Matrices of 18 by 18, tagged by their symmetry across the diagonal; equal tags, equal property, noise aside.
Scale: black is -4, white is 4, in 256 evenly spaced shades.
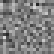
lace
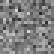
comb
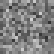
lace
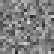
lace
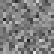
comb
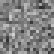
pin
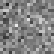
comb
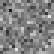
pin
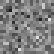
pin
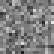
lace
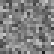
lace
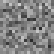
comb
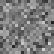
pin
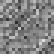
pin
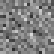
lace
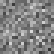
pin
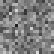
comb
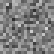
comb
